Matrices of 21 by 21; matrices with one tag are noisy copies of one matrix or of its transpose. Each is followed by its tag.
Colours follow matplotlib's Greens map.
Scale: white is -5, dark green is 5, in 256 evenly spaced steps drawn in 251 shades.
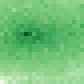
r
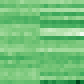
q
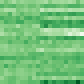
q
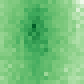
r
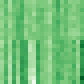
q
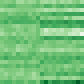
q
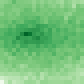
r
